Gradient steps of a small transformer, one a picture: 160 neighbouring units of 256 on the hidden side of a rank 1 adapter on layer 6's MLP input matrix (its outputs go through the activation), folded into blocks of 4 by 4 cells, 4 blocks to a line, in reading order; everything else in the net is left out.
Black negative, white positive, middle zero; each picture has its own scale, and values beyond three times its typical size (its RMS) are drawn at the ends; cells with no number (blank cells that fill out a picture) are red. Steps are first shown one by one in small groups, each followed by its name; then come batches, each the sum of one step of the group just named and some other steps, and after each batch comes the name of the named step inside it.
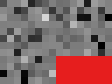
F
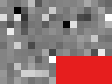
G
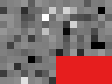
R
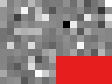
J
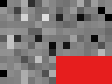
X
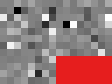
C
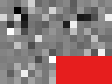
G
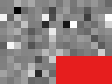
C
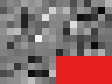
R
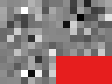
J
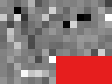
G
